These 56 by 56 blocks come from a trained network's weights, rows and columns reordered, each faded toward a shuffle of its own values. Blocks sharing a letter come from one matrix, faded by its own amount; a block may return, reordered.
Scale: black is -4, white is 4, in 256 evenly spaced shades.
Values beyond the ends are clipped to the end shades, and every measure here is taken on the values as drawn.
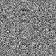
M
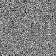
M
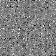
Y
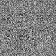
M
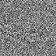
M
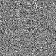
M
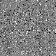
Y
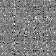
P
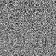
M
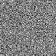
M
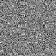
M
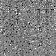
Y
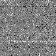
P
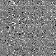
P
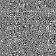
P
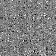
Y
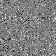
Y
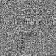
M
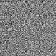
M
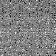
P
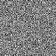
M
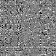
P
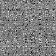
P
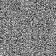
M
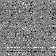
P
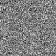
M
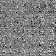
P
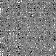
P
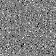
Y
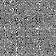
P
